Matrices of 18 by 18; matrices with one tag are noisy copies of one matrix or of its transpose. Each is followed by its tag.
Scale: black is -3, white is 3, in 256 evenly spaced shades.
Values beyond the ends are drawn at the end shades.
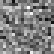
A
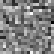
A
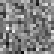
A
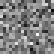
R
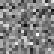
R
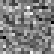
A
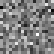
R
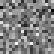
R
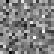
R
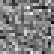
A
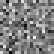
R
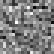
A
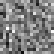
A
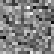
A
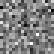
R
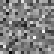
R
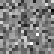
R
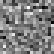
A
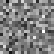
R
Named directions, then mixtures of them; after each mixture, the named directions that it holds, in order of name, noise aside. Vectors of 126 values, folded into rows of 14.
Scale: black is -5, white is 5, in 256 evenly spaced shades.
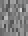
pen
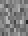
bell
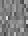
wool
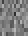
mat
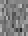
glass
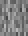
glass, pen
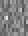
pen, wool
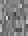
glass, wool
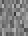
mat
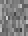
glass, wool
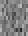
glass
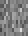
glass, pen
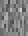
pen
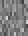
wool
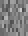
pen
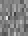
bell, wool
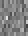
pen, wool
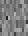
glass, wool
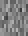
pen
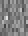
pen, wool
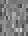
glass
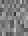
mat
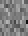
bell, wool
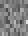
bell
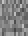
glass, mat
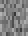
glass, mat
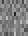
mat, wool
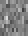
bell, pen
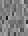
wool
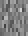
pen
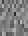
mat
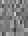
mat
